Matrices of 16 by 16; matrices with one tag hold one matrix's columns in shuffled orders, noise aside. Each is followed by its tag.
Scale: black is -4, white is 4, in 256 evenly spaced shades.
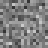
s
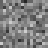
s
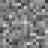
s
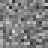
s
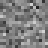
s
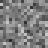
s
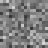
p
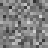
s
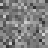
s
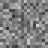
p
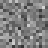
p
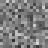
p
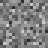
s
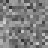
s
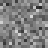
s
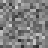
p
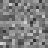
s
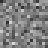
s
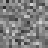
s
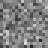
p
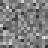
p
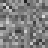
s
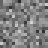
s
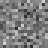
p
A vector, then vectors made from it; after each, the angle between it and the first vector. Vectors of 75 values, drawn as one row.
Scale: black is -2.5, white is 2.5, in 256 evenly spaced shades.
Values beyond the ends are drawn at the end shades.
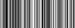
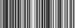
nearly parallel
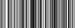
nearly opposite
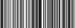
partly opposed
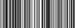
nearly parallel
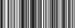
nearly opposite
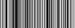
partly aligned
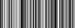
partly opposed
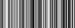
nearly opposite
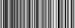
partly aligned
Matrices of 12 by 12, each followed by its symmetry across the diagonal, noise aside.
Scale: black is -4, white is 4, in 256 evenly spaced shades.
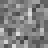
neither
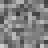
antisymmetric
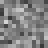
neither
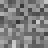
neither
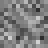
antisymmetric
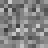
neither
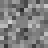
antisymmetric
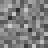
symmetric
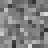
antisymmetric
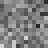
antisymmetric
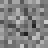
symmetric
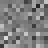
antisymmetric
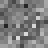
symmetric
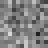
neither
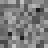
neither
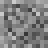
symmetric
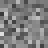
neither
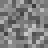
symmetric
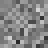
symmetric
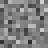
antisymmetric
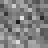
antisymmetric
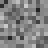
symmetric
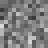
neither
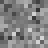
symmetric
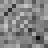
symmetric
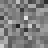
antisymmetric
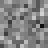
neither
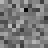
neither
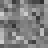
antisymmetric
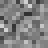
symmetric
